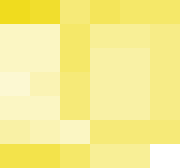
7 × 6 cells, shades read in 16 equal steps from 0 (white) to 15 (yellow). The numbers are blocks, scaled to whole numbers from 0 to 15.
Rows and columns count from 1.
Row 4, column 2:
5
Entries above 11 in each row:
2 0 0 0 0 0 2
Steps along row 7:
same down down same down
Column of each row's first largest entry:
1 3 3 3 3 4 1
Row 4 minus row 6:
-3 0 5 -3 -3 -1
